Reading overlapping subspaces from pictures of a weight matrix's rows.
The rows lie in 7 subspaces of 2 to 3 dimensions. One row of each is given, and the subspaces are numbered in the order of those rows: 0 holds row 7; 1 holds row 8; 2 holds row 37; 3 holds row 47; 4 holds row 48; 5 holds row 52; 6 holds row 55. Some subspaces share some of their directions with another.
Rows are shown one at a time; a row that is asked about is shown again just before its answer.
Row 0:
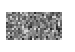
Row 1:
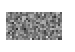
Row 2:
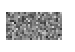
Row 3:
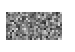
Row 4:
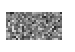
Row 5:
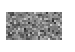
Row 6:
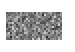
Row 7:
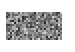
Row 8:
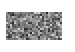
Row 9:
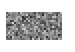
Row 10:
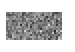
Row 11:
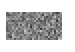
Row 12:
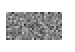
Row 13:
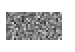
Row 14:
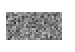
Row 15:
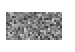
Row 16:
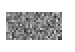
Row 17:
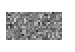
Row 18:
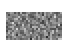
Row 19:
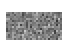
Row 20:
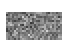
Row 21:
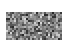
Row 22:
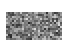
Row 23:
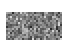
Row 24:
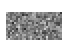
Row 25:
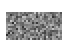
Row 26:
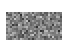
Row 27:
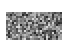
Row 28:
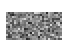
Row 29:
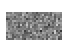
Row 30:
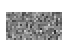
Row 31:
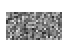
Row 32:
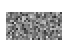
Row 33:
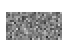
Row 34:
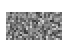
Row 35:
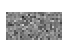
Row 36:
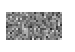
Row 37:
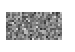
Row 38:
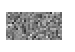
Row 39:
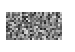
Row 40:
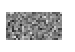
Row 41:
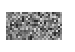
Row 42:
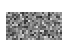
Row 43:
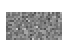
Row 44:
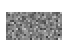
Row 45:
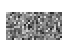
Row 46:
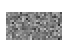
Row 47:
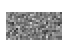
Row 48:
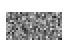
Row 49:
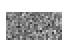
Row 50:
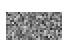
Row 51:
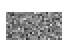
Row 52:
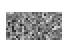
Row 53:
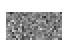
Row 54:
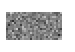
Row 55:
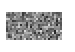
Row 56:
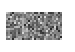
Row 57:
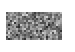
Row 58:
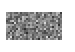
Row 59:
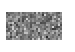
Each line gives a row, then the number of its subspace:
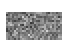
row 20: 3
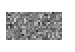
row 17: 2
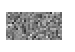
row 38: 2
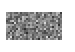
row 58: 0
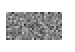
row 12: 4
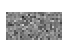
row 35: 3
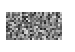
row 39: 2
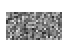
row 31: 0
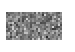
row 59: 5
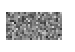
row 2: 4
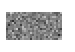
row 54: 5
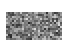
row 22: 1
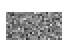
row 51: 1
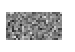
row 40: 5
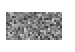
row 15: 1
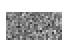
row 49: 3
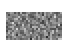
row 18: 0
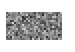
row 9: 3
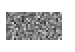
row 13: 4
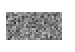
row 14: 0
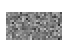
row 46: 1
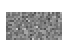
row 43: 2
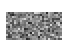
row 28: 1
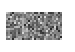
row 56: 4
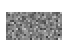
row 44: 5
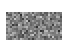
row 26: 2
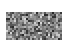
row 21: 2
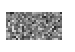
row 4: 5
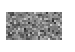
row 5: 1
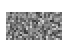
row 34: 1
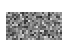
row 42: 2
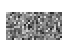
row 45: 4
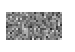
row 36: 4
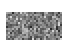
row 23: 4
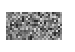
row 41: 1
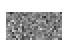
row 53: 5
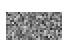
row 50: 2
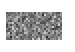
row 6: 5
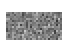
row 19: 6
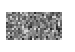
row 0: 4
